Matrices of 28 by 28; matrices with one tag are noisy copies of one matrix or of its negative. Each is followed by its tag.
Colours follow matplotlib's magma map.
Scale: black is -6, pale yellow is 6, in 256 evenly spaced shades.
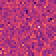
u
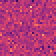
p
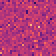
u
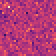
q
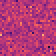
p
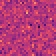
u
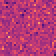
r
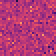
p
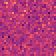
r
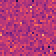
p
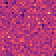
r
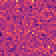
p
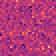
p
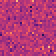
p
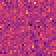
u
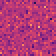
u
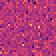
u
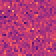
q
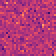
r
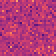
p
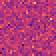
u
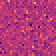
u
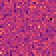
u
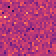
q
